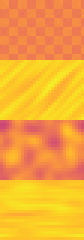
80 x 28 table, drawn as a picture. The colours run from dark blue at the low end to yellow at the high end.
It is made of 4 by 1 panels. Panel 1,1: high, checkered, faint in contrast. Panel 2,1: very high, slanting up to the right, faint in contrast. Panel 3,1: high, blotchy. Panel 4,1: very high, streaked across, faint in contrast.
